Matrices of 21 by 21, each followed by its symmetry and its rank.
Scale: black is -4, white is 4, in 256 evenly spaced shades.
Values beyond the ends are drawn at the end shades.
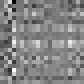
neither, rank three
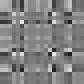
symmetric, rank two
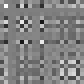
symmetric, rank two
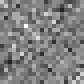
symmetric, full rank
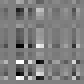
neither, rank one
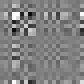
symmetric, rank two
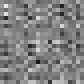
neither, rank three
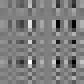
neither, rank one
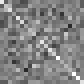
symmetric, full rank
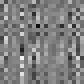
neither, rank three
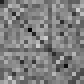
symmetric, full rank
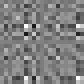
symmetric, rank two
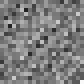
symmetric, full rank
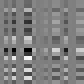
neither, rank one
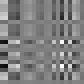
neither, rank one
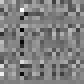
neither, rank three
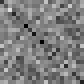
symmetric, full rank
